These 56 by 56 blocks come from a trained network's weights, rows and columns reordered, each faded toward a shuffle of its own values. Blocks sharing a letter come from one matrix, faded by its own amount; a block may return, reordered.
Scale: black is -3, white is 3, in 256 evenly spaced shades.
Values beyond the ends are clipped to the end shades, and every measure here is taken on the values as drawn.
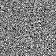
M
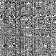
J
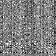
J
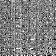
J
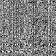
J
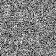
M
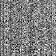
J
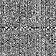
J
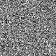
M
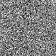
M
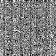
J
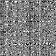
J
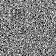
M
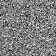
M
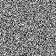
M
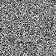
M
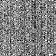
J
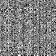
J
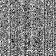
J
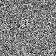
M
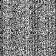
J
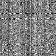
J
